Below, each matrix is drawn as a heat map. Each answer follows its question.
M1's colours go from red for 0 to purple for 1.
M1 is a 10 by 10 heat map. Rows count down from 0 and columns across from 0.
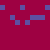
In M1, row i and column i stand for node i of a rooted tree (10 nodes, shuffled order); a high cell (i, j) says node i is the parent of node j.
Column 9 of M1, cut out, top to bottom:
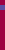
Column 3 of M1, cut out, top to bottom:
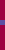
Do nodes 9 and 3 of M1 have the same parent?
no
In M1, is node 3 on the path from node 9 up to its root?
no
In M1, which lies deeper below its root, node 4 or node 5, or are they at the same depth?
node 5
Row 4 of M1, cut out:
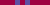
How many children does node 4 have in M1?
2
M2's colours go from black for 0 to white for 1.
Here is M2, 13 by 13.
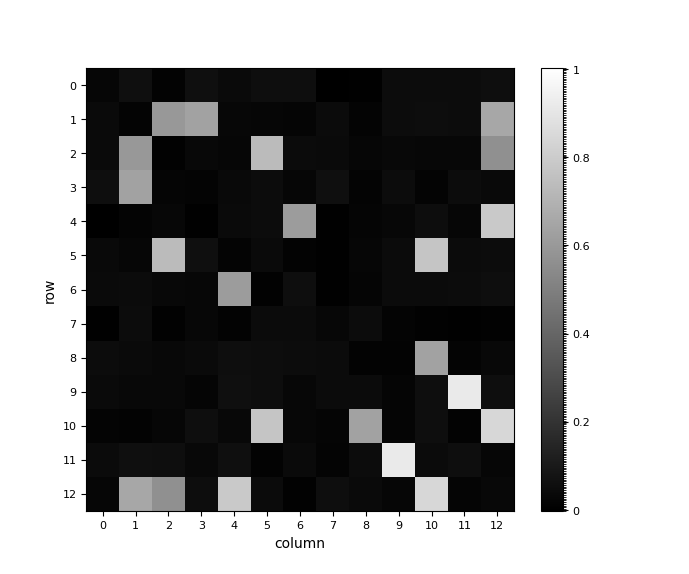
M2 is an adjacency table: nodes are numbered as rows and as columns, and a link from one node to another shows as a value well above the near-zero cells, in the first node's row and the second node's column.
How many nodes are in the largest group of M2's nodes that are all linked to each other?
3
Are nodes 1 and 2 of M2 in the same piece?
yes
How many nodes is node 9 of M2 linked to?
1
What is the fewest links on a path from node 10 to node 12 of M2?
1
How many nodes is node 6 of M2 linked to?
1
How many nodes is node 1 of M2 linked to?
3
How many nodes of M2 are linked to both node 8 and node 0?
0
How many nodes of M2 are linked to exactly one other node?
5
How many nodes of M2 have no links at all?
2
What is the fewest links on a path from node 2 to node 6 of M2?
3
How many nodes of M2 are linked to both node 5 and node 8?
1
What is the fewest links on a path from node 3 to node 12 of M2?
2
